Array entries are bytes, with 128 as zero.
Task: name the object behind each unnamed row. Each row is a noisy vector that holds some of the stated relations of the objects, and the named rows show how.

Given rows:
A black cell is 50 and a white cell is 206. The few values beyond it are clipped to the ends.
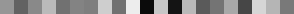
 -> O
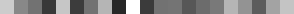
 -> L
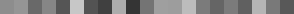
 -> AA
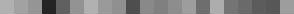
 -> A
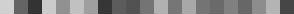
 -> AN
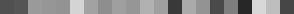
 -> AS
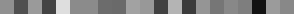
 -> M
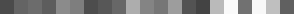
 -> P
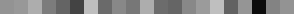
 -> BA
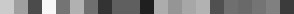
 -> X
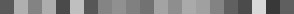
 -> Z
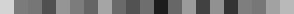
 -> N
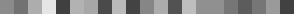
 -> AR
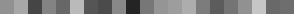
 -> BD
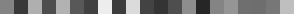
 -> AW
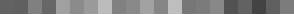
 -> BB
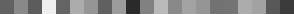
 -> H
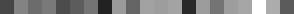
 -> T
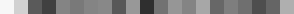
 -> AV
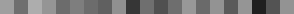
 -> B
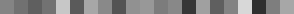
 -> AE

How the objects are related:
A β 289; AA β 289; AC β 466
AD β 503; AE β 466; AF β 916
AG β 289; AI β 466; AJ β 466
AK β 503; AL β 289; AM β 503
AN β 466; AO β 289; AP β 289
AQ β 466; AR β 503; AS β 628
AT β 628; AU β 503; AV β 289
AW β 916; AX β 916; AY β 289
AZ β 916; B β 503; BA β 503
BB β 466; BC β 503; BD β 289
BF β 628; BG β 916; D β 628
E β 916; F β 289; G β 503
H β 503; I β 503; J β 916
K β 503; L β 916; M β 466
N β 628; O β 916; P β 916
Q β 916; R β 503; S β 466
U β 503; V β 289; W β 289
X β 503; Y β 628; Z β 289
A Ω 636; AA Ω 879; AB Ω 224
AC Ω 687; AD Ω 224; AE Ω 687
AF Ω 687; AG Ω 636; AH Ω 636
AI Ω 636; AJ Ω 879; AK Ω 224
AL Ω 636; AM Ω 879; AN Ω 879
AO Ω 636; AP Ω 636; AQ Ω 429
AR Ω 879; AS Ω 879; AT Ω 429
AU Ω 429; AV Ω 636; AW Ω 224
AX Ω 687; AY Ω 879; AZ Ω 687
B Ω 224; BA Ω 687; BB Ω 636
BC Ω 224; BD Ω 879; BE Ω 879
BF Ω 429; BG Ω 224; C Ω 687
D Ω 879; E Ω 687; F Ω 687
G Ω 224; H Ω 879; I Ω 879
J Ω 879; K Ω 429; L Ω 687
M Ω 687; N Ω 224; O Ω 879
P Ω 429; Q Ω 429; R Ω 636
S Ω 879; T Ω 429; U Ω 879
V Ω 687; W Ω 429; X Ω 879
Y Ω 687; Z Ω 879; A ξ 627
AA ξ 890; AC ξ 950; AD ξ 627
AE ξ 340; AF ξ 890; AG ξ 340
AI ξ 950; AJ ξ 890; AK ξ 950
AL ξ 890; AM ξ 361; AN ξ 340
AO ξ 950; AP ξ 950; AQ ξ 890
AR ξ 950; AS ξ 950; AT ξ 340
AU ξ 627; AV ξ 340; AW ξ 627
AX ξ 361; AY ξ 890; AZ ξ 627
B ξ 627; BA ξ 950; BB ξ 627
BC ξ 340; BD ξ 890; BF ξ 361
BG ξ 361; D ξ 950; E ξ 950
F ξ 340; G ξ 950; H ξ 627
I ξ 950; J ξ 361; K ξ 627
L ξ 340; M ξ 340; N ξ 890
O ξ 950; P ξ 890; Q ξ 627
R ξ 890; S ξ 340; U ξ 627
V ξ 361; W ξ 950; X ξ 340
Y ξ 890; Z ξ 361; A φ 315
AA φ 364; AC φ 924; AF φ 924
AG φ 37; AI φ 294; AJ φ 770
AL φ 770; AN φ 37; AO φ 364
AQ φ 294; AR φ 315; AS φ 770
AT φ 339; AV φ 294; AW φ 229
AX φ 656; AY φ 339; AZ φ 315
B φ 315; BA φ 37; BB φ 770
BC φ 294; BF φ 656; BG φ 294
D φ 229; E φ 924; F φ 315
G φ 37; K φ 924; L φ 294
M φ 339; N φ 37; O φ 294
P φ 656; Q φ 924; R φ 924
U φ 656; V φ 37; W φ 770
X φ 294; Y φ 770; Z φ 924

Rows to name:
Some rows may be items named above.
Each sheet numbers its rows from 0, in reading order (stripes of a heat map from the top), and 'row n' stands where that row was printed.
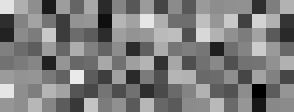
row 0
F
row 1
W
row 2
K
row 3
BE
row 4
Y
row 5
AY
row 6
BC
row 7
BA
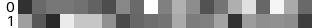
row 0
Q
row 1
S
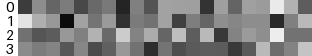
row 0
T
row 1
F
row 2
J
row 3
AB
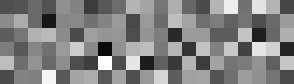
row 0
P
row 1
AL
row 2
AK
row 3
AT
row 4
BG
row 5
I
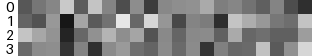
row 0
U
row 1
AX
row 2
A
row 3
C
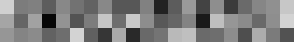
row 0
N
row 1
AZ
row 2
AY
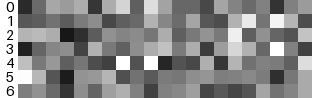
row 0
AC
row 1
P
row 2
V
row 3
BF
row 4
BG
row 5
AG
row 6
AH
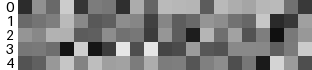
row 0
AU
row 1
AD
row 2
G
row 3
AF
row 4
D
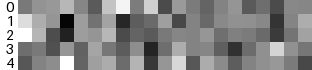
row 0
AI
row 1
F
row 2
AG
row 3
BE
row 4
I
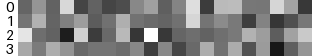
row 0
AQ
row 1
R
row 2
L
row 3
B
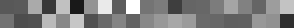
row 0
E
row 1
AJ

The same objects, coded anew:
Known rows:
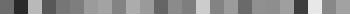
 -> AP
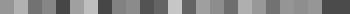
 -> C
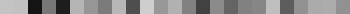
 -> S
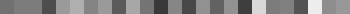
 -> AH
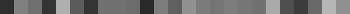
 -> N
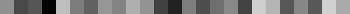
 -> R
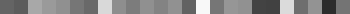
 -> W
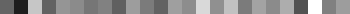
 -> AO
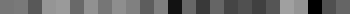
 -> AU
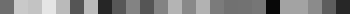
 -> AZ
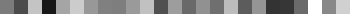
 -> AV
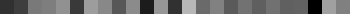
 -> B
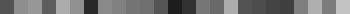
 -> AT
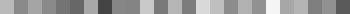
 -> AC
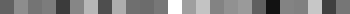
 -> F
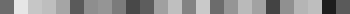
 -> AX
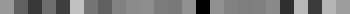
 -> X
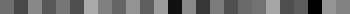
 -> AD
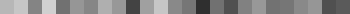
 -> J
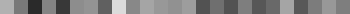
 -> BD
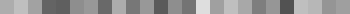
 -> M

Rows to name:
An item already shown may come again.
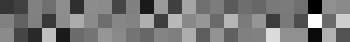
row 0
B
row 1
AG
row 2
I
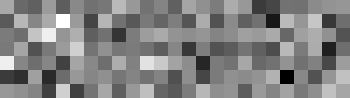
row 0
AY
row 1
P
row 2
O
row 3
T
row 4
Z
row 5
BC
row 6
BB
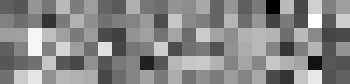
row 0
A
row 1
AG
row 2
E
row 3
BG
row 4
BA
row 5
L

